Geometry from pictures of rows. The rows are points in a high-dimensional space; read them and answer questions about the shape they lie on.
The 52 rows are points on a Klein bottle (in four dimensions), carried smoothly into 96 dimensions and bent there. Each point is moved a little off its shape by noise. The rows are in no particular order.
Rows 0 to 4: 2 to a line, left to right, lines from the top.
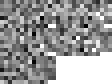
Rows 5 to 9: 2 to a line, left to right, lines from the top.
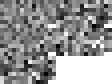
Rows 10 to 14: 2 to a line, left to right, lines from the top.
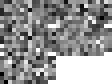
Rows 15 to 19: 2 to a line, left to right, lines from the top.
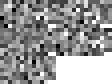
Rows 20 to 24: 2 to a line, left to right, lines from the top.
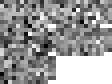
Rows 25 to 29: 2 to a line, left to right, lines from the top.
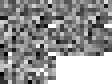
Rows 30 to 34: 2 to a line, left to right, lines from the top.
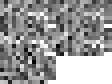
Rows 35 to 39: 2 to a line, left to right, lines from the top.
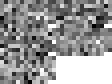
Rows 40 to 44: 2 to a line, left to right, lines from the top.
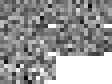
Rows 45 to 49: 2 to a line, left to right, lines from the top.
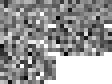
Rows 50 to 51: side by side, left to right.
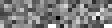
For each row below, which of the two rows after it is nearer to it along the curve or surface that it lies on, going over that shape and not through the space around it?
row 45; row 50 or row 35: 35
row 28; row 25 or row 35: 25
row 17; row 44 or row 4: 4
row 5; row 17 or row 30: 30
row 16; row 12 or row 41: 12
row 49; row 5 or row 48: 48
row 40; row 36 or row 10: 36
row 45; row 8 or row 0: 8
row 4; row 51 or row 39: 39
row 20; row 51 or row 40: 51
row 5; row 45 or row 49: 45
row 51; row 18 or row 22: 18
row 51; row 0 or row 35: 0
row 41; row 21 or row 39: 39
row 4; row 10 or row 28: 28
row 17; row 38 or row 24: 24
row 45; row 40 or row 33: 33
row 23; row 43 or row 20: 20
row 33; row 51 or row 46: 46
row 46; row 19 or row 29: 29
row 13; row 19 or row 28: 19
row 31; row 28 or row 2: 2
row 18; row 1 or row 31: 1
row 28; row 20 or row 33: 20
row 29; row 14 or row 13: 14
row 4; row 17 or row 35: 17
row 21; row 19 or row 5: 19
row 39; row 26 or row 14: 14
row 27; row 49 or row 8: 8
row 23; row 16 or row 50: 16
